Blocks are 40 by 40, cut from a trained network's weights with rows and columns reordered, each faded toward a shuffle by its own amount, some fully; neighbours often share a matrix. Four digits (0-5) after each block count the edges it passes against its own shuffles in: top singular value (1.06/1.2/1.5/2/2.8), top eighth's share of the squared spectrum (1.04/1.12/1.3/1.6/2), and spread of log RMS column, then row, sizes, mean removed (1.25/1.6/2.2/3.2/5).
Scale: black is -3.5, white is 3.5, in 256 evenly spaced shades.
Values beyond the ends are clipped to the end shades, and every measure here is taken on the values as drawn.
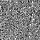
2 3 0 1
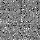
2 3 2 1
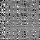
3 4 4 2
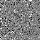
1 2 2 0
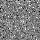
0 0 0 0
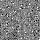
0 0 0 0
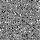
0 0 0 0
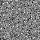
0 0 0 0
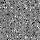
0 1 0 0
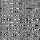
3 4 0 4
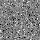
0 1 0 1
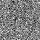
1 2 0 0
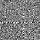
2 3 1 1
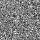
1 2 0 1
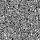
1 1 0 0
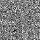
2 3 2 1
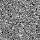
2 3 1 0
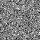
1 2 0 0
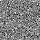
0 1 0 0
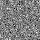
2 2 0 1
